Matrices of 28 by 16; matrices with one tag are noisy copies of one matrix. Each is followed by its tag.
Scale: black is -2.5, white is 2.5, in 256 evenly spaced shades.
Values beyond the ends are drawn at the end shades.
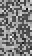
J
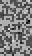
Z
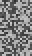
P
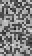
Z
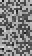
J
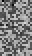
P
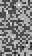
P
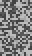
P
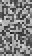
Z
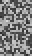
Z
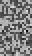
Z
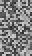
P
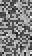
P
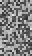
J
